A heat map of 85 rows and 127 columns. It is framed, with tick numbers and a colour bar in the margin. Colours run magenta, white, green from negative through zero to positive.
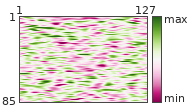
There is no overall slope. Neither half mirrors the other. Streaks run across, left to right. The values follow a bell shape. Overall the values sit about 50% of the way up the scale.
